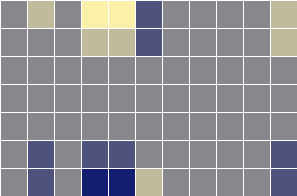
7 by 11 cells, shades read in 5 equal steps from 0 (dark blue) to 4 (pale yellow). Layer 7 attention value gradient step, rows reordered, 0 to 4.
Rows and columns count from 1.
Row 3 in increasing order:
2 2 2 2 2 2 2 2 2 2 2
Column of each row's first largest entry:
4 4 1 1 1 1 6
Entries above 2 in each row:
4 3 0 0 0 0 1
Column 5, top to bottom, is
4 3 2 2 2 1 0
